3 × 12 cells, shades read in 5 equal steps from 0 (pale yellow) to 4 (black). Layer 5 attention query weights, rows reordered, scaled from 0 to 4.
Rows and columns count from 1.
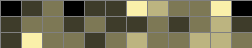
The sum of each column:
10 5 6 9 8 8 4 5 7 5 2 9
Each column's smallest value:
3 0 2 2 2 2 0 1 2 1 0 2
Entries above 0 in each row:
10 12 11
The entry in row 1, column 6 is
3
